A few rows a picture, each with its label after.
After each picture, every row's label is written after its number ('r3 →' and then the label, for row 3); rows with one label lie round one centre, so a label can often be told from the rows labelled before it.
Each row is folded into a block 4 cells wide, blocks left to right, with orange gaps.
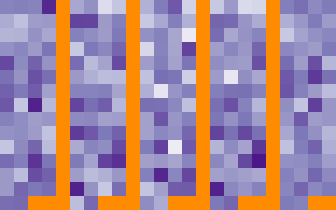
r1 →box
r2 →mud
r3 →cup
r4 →mud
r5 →box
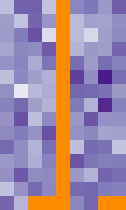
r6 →cup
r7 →box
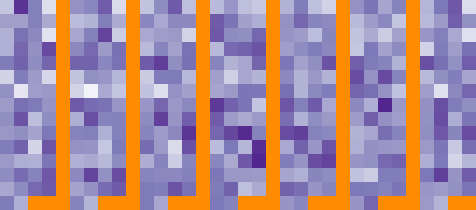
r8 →cup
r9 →cup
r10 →cup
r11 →mud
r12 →mud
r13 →box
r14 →cup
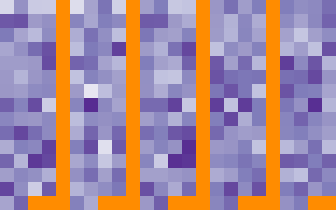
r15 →mud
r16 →cup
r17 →mud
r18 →box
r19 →box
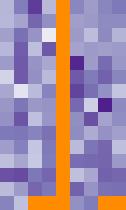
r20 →cup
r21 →box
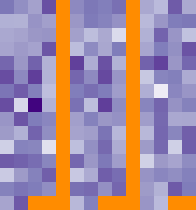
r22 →box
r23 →box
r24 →cup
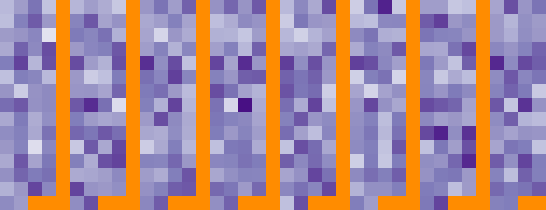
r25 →cup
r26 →mud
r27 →box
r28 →box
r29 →box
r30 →cup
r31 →mud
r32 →box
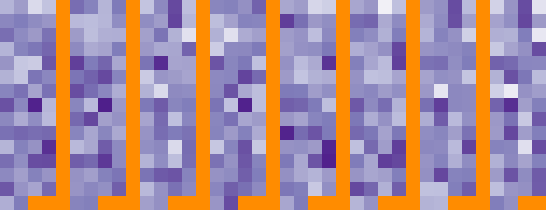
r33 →mud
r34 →box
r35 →cup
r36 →box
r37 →mud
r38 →mud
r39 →cup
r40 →cup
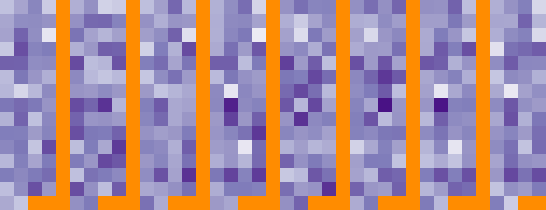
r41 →cup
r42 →mud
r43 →cup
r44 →cup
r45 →box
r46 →box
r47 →cup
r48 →cup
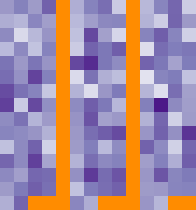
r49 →box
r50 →cup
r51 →cup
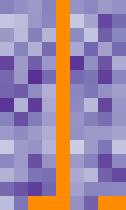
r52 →box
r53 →box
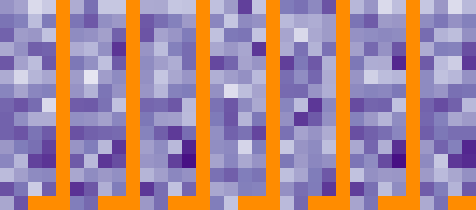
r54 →mud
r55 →mud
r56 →mud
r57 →cup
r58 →box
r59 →mud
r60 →mud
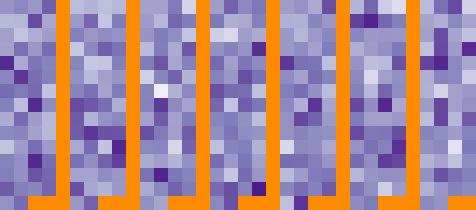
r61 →box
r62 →mud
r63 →cup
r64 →box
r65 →box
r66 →mud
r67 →cup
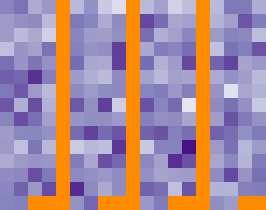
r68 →box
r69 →mud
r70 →mud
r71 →cup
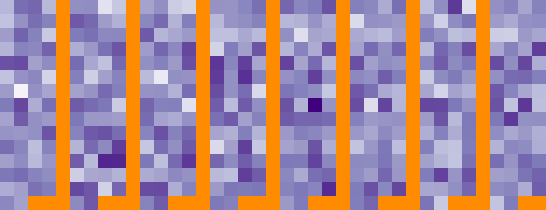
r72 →cup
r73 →mud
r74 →mud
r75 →box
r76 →box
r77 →box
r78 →cup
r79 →box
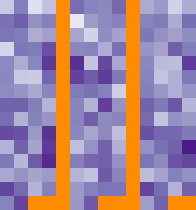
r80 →mud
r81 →box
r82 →mud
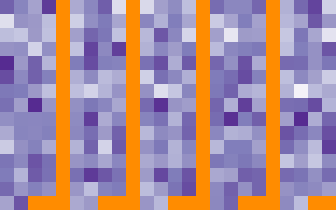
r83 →box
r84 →cup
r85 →cup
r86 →box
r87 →cup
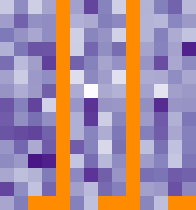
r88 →mud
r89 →cup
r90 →cup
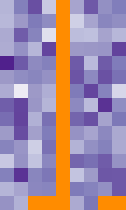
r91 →cup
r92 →box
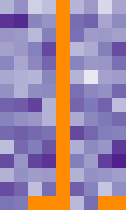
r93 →mud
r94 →mud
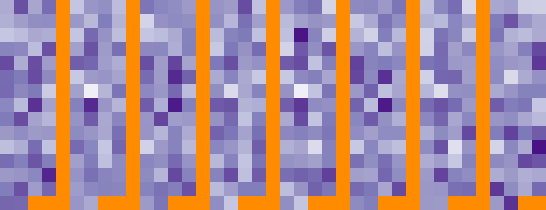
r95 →box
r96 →cup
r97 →box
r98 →cup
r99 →cup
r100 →box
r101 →cup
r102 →mud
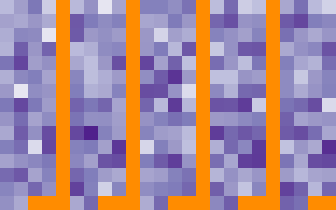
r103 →cup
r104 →mud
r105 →box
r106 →mud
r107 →mud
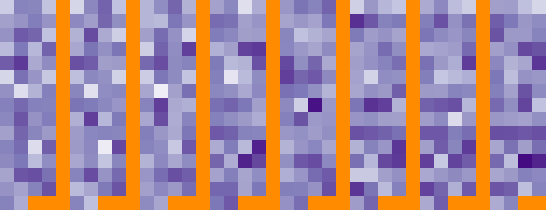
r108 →cup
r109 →cup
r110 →cup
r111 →mud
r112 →box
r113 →mud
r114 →mud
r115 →mud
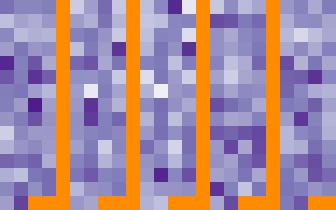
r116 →box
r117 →cup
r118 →cup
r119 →mud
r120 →box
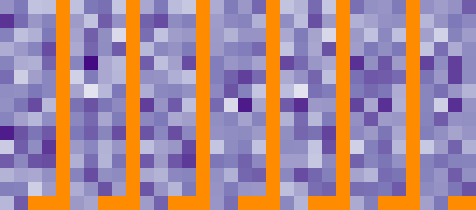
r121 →mud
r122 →cup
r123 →mud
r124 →box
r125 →cup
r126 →box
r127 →box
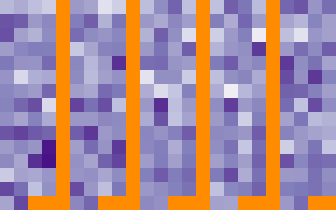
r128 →mud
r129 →mud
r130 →cup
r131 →cup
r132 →box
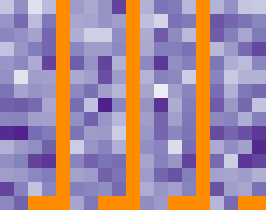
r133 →mud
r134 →box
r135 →cup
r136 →mud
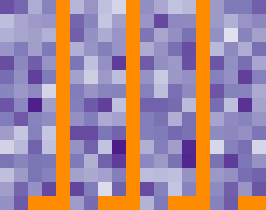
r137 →box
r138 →mud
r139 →mud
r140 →box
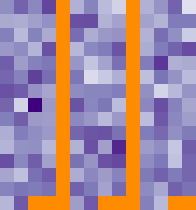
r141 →box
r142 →mud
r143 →cup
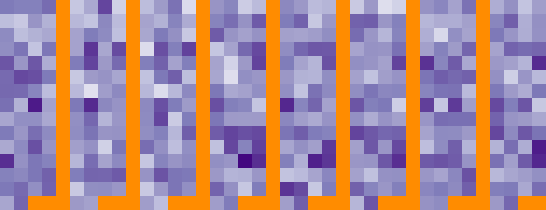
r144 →box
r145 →cup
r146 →cup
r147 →mud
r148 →mud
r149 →mud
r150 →box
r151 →mud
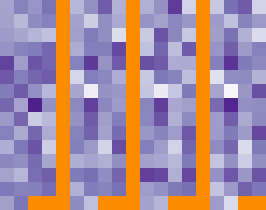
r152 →box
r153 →cup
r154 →cup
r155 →cup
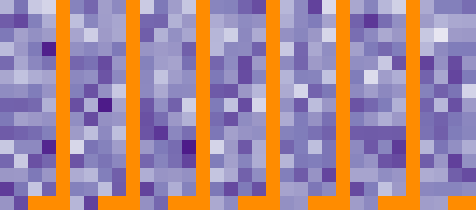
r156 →mud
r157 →box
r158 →mud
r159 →box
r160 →cup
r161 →mud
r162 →box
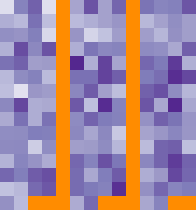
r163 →cup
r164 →box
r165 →box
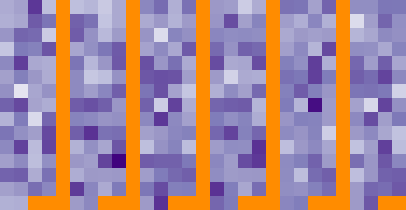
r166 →cup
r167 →mud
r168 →box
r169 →mud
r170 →box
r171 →box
